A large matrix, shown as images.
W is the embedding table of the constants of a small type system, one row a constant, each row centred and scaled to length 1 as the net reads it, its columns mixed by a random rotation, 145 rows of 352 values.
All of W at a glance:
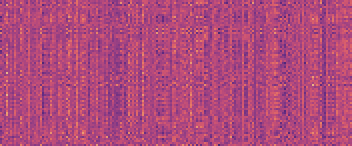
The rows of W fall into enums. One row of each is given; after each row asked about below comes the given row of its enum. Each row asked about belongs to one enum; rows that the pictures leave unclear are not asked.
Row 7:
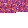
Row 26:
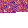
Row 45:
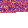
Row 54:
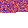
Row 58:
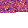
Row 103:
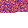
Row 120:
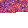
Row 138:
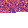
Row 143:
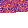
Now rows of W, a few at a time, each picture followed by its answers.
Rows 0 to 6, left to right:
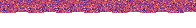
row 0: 54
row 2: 143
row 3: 143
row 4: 103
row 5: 54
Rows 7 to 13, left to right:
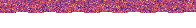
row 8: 143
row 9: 120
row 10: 120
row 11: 45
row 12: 103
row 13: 58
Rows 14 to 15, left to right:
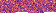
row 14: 103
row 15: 138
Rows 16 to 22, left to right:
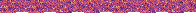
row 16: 45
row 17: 45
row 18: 26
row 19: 138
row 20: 45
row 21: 138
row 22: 26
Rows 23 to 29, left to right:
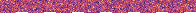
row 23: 103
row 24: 58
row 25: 7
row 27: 143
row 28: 120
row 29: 120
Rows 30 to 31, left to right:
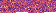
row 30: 45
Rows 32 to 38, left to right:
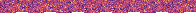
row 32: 120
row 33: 120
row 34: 26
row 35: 143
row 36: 143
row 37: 26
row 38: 120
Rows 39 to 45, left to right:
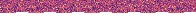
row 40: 45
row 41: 143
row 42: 45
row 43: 120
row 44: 103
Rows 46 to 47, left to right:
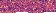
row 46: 45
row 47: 58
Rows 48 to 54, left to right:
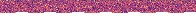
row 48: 103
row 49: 120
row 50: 143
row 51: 45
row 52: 138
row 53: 45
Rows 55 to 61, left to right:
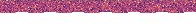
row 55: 103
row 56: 143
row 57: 54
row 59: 138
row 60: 120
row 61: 138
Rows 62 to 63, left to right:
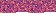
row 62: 54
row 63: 54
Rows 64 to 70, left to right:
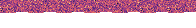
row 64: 143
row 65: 103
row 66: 103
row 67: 45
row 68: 138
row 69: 143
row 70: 143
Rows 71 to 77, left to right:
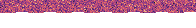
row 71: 120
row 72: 103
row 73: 103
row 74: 143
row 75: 120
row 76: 26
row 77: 138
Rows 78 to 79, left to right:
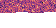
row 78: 120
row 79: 26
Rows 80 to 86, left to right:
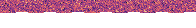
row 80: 138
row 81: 103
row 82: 58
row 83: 45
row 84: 26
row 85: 26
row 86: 54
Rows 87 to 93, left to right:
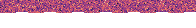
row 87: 120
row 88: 45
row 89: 54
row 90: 58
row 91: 138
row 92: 58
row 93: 54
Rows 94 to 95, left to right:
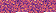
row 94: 103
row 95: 103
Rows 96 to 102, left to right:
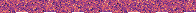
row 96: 138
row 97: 58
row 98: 120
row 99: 58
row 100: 138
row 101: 103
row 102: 58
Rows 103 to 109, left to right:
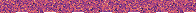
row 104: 138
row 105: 54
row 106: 58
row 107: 54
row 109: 138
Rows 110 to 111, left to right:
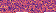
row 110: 45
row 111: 54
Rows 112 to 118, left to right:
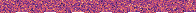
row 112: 103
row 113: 54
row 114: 138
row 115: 103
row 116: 120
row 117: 143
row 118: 58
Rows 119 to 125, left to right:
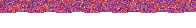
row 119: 120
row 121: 138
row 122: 143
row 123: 58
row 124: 54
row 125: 143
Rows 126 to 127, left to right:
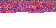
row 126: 143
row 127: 45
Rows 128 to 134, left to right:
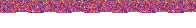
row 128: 54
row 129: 26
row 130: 138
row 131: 143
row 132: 138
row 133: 138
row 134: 26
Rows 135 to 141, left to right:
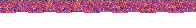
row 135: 143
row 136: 58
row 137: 58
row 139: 45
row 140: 7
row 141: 45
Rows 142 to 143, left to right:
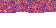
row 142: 26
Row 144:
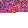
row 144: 120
